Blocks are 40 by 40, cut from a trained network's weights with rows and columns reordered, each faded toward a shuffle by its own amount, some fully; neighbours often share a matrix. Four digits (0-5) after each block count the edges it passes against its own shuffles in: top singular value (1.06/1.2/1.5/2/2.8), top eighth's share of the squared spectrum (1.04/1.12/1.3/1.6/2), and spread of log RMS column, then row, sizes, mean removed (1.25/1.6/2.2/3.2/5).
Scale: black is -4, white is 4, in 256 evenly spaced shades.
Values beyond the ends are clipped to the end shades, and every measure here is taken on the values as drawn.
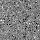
0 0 0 0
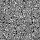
1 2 1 0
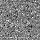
1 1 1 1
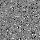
0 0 0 0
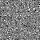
0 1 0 0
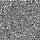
1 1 0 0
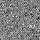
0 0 0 0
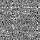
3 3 1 1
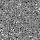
0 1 0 0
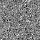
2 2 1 1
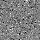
0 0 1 0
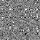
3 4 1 2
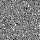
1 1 0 0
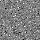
0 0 0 0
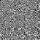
2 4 2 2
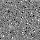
0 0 0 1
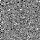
2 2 1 0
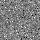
0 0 0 0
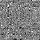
2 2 1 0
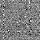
2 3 2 1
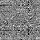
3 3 1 1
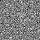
2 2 0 0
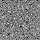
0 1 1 0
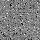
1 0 0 0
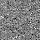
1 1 0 0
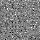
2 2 1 0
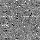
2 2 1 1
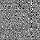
2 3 2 1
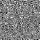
2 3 0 2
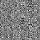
2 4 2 2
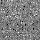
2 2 1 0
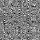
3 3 2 0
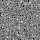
0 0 0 0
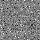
1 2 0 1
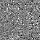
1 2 1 1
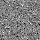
1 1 0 0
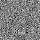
2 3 0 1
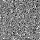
1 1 0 0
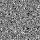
2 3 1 1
